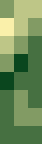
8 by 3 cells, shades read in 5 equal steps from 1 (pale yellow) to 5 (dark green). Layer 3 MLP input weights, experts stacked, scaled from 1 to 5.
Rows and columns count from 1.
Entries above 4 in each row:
0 0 0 1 1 0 0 0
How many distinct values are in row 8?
1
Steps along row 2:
up up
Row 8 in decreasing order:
4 4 4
